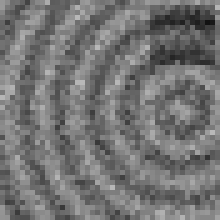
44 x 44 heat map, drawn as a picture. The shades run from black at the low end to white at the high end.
Rings spread out from the middle right. The histogram is bell-shaped. An odd patch, lower than its surroundings, sits in the top right. The top right is the ninth with the lowest average.
